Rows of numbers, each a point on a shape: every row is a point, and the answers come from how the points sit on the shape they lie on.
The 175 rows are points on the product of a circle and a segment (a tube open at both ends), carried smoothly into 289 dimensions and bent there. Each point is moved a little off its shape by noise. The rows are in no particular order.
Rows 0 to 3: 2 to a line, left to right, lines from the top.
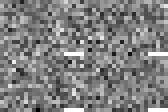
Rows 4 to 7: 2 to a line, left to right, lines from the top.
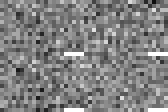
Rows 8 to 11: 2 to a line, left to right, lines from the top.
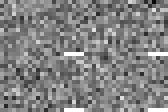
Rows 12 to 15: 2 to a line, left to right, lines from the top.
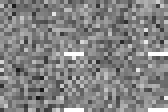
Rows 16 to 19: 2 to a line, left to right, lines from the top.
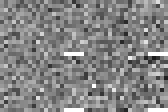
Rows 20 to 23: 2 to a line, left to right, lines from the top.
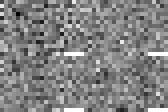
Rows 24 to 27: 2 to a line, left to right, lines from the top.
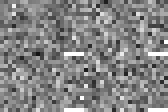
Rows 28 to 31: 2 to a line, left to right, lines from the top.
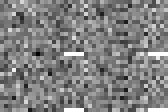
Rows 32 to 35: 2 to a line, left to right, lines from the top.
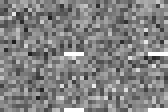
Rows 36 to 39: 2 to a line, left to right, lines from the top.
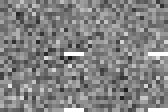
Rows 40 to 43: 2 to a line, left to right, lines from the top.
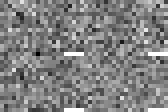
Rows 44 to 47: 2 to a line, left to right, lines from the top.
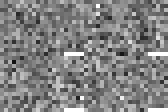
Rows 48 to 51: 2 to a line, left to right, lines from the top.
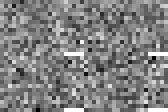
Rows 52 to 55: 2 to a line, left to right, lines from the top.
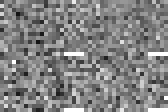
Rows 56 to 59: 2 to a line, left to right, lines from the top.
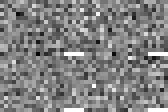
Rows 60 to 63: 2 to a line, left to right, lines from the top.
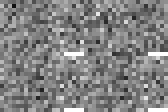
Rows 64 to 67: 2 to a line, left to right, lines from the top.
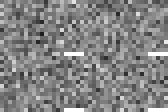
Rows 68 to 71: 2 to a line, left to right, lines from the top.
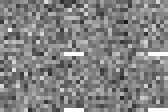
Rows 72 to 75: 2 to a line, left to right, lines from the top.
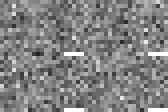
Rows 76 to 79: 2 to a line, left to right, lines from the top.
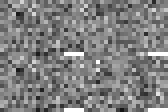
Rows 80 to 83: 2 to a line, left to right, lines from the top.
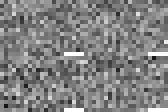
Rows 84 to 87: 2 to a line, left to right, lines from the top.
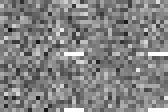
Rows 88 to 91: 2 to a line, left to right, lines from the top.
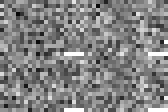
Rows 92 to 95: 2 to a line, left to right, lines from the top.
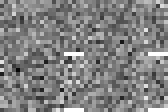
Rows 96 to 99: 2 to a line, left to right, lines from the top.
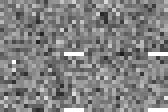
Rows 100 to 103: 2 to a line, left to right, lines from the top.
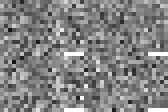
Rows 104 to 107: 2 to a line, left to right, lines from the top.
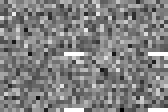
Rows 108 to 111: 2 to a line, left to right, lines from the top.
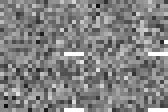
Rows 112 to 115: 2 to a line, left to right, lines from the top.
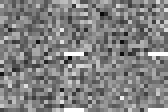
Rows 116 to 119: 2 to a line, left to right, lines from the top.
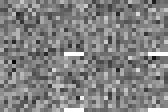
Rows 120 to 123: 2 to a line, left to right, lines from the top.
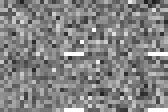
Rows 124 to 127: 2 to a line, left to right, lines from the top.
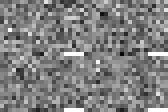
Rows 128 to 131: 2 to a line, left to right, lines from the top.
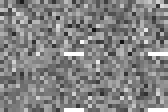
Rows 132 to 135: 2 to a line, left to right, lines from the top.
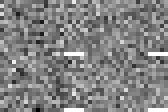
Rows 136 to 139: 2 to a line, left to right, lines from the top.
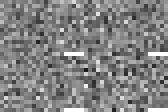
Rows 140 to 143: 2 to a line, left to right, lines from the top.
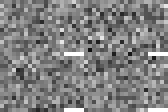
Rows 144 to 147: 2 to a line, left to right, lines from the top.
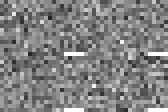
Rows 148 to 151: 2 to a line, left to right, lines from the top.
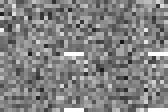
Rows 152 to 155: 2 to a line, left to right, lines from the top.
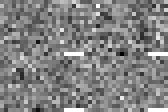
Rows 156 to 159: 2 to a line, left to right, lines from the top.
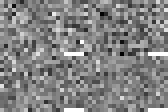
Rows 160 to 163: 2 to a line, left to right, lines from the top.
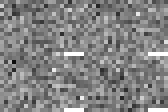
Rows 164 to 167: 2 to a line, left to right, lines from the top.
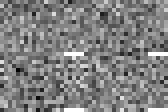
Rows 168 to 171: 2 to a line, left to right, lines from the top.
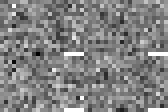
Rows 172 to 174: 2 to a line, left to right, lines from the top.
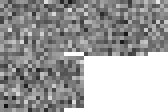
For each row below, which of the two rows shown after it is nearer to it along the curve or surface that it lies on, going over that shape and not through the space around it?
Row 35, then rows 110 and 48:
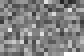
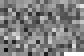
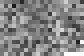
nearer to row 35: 48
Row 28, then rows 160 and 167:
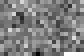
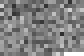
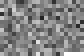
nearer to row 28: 167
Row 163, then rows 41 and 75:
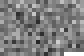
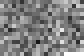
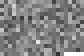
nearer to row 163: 41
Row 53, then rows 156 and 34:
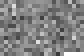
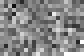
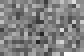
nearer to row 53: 156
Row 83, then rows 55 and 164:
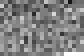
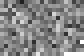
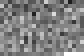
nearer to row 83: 164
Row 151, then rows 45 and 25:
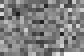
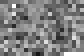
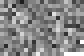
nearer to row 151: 25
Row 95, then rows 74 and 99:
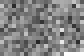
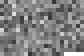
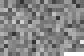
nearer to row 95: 99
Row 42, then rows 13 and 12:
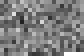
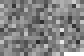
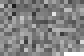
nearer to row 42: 13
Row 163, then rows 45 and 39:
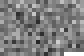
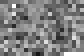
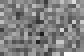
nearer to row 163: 39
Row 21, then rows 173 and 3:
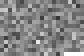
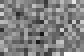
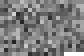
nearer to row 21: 3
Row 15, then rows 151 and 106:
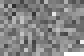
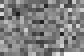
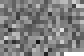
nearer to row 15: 151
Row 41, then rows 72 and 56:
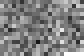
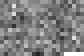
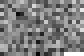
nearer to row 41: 56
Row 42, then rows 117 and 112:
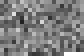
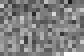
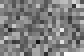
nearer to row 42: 112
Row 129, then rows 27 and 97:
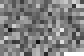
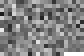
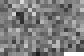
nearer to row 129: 97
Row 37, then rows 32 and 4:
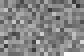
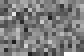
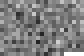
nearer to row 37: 32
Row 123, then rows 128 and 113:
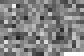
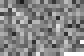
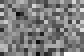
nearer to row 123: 128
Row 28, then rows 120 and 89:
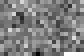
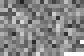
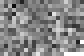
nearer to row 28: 120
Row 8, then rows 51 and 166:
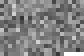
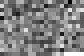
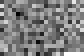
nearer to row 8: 166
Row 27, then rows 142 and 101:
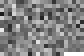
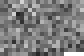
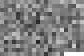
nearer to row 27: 142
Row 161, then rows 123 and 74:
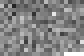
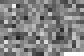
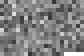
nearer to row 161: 123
